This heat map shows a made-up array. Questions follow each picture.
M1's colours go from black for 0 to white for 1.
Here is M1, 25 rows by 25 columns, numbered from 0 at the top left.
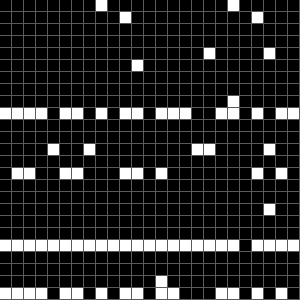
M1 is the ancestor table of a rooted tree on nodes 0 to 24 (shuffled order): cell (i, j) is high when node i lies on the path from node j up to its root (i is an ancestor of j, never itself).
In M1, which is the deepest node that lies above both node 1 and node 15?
9
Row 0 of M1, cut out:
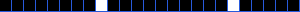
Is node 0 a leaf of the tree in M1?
no
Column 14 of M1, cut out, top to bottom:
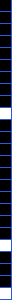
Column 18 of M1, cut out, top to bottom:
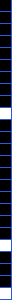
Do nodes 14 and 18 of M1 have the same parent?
yes
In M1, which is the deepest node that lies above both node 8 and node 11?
24
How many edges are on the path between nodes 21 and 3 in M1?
4
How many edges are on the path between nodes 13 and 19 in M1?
6
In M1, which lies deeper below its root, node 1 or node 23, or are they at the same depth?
the same depth
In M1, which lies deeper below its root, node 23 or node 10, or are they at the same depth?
node 10
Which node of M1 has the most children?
14
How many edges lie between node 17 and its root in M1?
3
